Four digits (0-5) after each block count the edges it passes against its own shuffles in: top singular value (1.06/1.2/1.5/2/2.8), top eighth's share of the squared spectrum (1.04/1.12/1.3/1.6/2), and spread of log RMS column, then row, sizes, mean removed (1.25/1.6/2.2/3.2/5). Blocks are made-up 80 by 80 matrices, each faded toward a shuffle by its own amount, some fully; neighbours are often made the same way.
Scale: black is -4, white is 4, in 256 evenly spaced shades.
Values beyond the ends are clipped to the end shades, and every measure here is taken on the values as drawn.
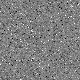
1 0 0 0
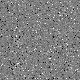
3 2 0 1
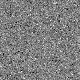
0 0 0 0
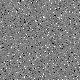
0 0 0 0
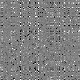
5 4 3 2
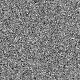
0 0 0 0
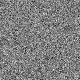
0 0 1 0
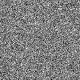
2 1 0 0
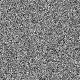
0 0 0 0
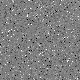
0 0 0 0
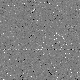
2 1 0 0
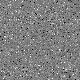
1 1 0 1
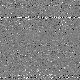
3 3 0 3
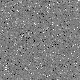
0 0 0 0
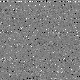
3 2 0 2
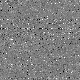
2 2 0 2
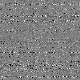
2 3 0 3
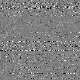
2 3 0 4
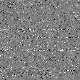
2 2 0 2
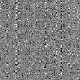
4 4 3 1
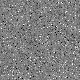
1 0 0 0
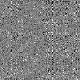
4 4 3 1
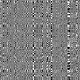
5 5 4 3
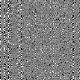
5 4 3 1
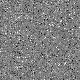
2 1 1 0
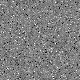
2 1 0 0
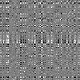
5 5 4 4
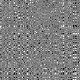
5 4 3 3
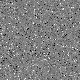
2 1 0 0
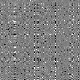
5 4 3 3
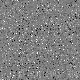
3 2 0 0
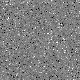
1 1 0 0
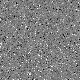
1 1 0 0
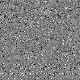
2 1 0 2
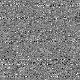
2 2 0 3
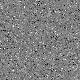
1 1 0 0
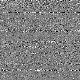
2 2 0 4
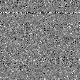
2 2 0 2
